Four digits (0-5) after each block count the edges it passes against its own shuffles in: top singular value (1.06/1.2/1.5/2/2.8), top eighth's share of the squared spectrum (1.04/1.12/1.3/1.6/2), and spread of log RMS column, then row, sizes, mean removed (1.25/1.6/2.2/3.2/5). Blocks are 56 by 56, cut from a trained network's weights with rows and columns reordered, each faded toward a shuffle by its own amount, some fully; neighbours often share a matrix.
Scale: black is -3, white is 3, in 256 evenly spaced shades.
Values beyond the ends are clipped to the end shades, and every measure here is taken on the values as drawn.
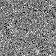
0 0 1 0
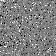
0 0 0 0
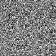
3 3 1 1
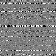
4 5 0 4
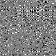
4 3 1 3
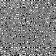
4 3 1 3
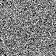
0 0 0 0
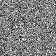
1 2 0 0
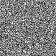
0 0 0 0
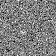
0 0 0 0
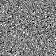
2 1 0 1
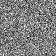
1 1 0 0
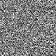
3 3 1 1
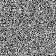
2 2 0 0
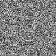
3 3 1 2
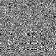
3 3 1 2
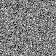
0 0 0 0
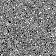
0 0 0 0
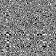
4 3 1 2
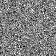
2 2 0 0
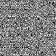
3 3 0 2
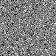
0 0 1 0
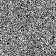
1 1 0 0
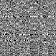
4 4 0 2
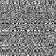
4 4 2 3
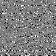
3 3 0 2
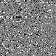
2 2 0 1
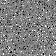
2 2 0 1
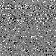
3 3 0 2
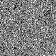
2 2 0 1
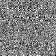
2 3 1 2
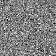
2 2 1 1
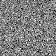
1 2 0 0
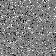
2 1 0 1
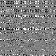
4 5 2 4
